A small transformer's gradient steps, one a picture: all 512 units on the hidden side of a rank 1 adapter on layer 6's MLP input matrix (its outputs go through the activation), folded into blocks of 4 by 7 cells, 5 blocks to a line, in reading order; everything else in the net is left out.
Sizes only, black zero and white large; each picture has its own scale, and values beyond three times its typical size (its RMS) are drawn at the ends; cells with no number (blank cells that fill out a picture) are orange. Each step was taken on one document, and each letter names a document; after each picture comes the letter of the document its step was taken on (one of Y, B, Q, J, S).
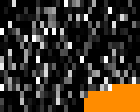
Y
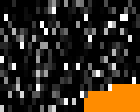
Y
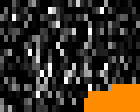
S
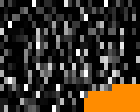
S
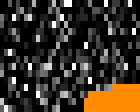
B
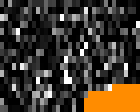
S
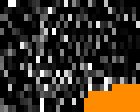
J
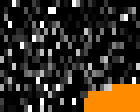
J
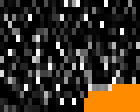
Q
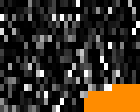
Q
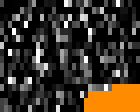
Q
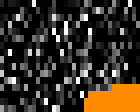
Q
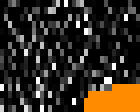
Y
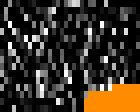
J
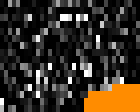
B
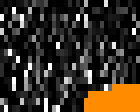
Q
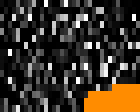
B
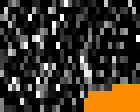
J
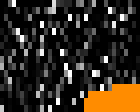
Y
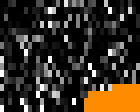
Y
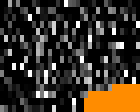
J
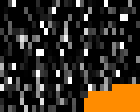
Y
